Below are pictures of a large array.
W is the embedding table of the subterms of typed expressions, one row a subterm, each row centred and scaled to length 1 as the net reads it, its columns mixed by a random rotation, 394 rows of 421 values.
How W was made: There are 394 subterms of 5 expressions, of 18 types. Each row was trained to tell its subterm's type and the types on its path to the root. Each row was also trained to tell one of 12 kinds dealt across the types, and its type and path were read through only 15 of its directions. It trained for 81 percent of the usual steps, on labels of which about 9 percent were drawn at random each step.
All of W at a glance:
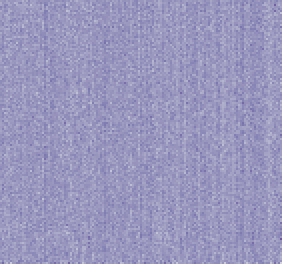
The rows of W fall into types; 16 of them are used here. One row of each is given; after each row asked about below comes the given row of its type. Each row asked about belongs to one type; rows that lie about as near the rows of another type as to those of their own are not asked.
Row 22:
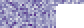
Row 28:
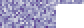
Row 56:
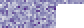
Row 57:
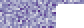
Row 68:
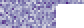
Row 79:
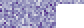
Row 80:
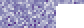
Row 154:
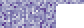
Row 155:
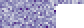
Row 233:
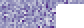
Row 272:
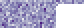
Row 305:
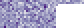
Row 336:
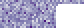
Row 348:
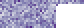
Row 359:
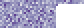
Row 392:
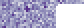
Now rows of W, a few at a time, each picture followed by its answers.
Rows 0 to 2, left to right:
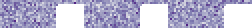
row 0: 80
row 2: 233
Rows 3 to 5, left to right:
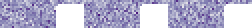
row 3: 272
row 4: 336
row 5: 272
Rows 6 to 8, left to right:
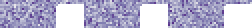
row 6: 305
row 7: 68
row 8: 68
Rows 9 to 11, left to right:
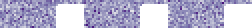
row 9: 336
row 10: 80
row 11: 79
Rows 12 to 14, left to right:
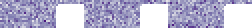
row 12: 336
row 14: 155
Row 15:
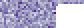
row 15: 56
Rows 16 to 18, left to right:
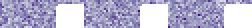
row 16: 68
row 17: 68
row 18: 155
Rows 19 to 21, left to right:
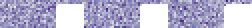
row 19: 28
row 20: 79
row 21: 22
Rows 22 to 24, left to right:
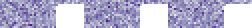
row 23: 57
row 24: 272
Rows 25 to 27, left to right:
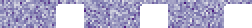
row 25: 392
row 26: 56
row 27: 155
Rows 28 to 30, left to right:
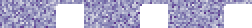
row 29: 348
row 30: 359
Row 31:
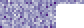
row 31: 154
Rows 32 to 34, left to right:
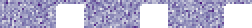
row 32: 154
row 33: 79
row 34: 154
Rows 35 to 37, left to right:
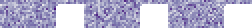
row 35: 56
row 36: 57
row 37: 272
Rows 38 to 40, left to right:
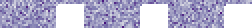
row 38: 233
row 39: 68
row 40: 336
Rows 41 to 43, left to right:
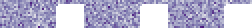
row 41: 56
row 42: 392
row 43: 28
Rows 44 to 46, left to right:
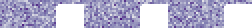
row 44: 57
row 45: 79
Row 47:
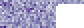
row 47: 79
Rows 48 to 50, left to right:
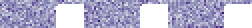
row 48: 272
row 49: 336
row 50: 28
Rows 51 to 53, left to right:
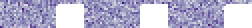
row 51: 359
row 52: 392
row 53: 272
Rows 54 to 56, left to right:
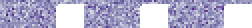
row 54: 305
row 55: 22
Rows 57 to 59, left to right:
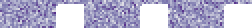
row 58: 155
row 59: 272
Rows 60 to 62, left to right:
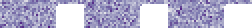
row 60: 155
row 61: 80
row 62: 305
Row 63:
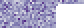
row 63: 233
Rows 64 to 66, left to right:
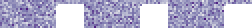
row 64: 233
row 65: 305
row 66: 79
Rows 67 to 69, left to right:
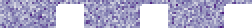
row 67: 272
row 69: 68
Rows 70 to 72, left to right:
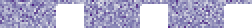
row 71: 392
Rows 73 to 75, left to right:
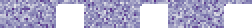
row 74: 359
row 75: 348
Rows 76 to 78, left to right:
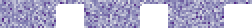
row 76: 392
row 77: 233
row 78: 79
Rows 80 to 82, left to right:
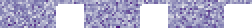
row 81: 28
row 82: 155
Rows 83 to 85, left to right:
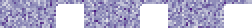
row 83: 68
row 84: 348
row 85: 79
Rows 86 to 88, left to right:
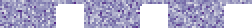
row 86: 154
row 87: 56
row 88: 80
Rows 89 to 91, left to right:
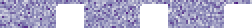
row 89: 348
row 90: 233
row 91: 305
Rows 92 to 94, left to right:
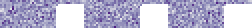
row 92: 305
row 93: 336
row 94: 79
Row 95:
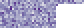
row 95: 336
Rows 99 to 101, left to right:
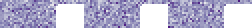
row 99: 155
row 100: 22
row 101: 154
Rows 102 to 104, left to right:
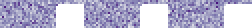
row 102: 359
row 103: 336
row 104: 57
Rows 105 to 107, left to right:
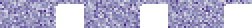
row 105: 155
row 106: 305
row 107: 155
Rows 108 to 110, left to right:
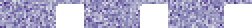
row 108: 79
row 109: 305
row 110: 233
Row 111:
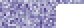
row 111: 272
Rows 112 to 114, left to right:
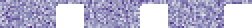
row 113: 22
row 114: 68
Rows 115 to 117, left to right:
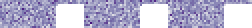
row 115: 336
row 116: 336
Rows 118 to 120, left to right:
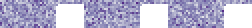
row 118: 233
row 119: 392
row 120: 80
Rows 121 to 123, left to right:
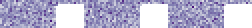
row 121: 57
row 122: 22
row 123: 79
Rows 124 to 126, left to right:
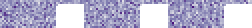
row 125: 28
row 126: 80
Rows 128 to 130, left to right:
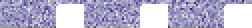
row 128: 233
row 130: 155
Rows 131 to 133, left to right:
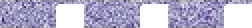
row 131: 336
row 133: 272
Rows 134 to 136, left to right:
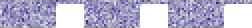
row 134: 57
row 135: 272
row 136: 348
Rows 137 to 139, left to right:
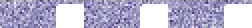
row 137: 233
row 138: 348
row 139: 336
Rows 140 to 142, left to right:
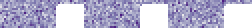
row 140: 359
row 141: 348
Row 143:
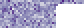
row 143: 57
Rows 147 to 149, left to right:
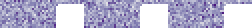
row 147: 68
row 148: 155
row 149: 392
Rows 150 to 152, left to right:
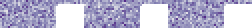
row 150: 22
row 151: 155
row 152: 392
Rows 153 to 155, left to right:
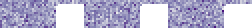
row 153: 154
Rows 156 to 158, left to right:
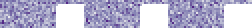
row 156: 348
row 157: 57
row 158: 80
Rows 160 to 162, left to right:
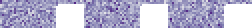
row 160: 80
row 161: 80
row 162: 155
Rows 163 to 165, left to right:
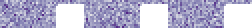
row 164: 155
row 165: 28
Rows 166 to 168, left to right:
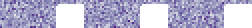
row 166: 305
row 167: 336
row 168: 79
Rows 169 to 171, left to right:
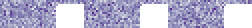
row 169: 22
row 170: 233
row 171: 233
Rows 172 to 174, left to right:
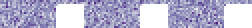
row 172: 154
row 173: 80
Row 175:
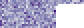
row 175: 154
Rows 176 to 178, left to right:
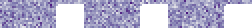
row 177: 154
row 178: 336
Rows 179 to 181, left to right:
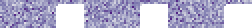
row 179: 336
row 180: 57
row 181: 392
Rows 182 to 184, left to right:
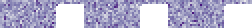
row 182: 272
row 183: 348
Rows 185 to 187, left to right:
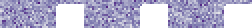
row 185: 336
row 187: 348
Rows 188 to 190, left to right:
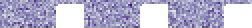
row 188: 155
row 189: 305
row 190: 272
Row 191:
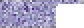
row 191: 233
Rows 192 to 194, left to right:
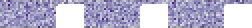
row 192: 392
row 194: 28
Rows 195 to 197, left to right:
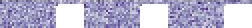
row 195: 305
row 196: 348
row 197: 57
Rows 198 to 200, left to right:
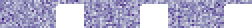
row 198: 233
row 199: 57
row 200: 57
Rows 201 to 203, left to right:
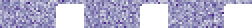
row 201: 155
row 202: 359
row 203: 392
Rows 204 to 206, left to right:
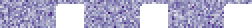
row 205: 359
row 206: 272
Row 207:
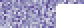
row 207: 57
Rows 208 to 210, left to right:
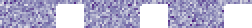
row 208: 80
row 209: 392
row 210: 154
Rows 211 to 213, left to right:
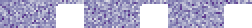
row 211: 305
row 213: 392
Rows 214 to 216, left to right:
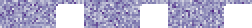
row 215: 305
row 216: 154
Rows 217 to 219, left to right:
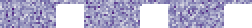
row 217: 79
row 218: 154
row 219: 57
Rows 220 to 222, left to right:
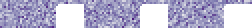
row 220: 155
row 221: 336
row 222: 392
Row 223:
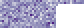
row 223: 392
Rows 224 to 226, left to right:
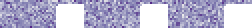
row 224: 155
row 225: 233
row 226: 305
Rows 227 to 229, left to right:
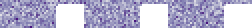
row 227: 348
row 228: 155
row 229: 80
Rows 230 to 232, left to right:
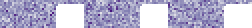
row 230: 56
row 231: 233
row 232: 272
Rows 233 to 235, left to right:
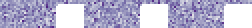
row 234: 56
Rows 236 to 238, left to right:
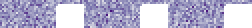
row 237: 57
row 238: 57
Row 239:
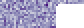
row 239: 305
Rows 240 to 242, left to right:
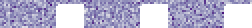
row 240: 57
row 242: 28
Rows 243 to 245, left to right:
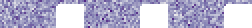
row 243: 22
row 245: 272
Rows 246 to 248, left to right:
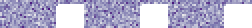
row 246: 56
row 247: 57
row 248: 80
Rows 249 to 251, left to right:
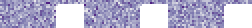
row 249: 79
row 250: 305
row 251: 56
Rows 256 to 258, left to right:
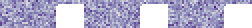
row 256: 68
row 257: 56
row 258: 348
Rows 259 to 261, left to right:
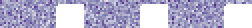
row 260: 272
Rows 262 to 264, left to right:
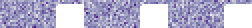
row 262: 28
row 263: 233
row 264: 28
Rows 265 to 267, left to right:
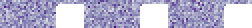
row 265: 22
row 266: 359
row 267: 80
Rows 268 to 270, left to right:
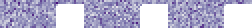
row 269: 272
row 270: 28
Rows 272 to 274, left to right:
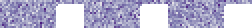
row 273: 56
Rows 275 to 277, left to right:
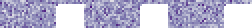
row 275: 348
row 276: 57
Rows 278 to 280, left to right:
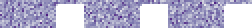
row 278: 79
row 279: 392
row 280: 305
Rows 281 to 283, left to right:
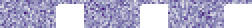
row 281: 359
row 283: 22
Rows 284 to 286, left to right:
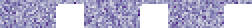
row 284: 80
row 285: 68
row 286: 392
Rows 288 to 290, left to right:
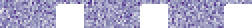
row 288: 22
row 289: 154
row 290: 359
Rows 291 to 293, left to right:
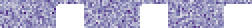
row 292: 28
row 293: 348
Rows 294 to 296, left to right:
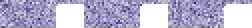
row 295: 359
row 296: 22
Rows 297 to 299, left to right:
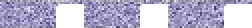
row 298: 79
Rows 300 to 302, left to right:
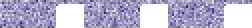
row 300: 155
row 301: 56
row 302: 22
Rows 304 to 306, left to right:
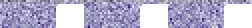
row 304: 80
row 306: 233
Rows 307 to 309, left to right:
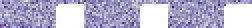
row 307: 155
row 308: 80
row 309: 359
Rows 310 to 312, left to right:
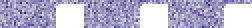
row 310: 154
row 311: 22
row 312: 272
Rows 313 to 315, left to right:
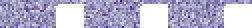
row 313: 305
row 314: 233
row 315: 154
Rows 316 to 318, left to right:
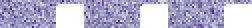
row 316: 57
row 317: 359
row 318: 154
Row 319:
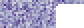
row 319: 272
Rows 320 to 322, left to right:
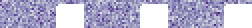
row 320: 68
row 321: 233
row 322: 392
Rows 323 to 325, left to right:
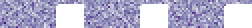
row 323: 68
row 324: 79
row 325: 359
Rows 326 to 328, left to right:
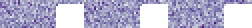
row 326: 348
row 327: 336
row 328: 28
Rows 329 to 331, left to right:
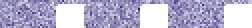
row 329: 155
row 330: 56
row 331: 79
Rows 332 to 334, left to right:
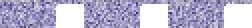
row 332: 272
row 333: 336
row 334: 336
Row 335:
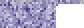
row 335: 272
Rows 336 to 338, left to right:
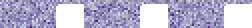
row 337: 56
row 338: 80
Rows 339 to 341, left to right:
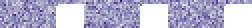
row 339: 336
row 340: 155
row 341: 392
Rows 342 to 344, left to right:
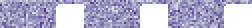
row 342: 272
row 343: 79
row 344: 336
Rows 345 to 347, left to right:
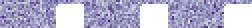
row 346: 392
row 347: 233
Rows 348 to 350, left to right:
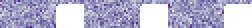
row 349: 272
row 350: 348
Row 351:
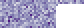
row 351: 392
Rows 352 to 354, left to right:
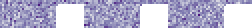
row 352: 154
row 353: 348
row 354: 392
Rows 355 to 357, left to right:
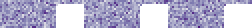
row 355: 28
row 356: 348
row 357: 359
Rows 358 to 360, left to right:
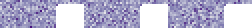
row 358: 359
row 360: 68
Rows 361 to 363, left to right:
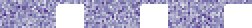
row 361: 22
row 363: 348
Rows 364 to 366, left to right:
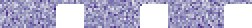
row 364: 56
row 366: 155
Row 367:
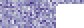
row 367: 154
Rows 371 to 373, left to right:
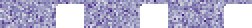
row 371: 348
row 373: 348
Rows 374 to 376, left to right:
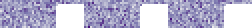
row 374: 336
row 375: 155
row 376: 336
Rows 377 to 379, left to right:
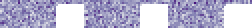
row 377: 68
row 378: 80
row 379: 22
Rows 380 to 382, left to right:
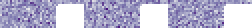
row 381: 28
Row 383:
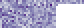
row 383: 80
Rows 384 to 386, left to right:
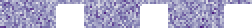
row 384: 79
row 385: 233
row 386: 28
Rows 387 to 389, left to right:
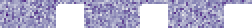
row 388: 272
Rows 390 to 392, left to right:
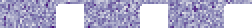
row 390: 305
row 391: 392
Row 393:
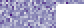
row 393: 233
